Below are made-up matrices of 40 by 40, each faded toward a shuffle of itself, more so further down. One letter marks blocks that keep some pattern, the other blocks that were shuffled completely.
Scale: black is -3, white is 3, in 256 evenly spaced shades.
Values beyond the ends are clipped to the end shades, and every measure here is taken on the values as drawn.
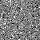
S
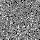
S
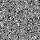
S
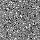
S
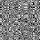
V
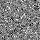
S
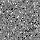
S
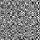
V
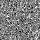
S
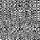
V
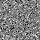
S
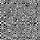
V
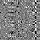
V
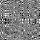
V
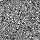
S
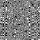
V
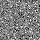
S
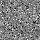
S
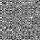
V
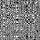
V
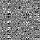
V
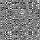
V
